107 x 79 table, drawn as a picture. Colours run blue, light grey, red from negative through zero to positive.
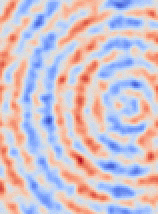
Rings: centred on the middle right. Grain: blotchy. Slope: none. Stripes: upright, repeating 2 times. Average level on the scale: 50%.
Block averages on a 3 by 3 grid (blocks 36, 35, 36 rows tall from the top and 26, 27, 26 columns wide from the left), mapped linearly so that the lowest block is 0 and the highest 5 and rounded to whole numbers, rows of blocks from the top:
140 / 151 / 240
